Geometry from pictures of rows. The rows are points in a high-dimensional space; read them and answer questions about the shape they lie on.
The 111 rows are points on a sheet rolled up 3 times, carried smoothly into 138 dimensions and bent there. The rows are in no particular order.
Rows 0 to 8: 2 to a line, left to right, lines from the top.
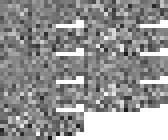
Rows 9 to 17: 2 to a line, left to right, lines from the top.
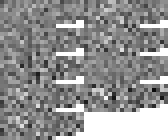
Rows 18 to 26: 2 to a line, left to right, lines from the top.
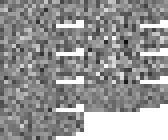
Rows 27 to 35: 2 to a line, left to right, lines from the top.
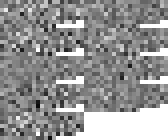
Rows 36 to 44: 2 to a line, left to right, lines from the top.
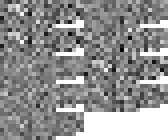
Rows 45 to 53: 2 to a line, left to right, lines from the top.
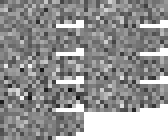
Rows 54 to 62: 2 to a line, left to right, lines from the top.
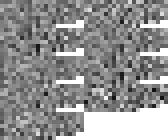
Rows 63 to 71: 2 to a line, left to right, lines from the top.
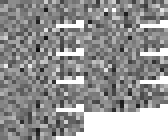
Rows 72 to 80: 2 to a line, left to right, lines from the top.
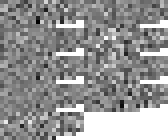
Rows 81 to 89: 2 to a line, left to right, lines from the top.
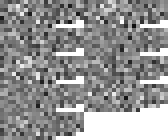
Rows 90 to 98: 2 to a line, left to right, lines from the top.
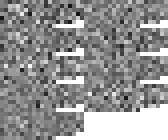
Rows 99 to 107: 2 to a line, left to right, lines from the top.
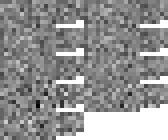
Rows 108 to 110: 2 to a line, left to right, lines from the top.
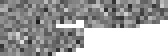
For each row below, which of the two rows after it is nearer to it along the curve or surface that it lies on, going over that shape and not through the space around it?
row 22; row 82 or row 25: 25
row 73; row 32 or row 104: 32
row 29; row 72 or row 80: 80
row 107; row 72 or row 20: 20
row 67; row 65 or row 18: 65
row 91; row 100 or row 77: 77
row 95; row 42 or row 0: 0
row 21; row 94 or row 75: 94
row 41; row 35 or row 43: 35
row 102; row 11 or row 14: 11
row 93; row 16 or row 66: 66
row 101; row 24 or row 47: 24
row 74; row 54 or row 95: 95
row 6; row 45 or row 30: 45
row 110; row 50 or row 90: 50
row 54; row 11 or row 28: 11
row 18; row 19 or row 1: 19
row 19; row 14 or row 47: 47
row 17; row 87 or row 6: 6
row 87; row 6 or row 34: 6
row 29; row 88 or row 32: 88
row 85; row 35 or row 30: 35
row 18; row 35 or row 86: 86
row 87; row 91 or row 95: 91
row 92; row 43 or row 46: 46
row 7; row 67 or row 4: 67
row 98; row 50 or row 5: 5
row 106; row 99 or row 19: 99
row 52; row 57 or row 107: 107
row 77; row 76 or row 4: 76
